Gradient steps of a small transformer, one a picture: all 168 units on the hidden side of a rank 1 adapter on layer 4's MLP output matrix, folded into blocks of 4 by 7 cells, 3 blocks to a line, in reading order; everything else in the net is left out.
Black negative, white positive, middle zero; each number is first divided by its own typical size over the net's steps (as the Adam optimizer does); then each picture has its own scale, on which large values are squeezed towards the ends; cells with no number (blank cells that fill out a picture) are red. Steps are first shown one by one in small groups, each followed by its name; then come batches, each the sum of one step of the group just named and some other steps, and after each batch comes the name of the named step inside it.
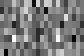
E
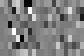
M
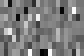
E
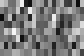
M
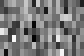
E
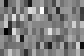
M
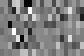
M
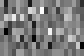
M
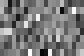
E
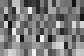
M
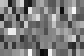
M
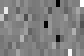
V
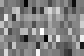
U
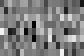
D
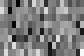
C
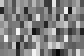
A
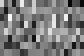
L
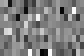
U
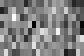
U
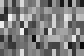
L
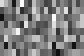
A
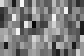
A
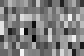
D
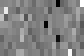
V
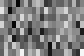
C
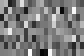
D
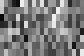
C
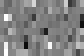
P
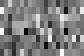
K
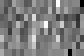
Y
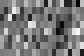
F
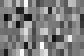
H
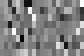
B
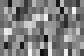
F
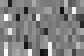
P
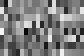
K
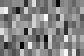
K
